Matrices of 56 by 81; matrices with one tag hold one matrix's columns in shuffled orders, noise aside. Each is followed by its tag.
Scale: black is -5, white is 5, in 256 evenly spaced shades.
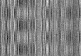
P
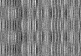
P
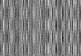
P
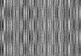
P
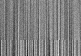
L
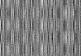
P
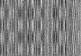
P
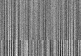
L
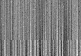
L
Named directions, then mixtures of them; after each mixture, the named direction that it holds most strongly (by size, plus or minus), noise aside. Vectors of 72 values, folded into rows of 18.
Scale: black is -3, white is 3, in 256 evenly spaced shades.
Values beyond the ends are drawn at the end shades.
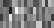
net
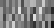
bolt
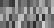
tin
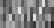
bolt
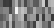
net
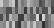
tin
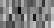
bolt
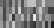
bolt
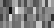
net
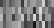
bolt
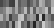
tin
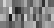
net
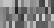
tin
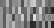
bolt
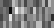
net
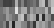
tin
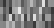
bolt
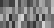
tin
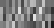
bolt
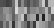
tin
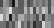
tin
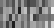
bolt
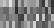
tin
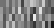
bolt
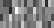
net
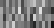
bolt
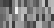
net
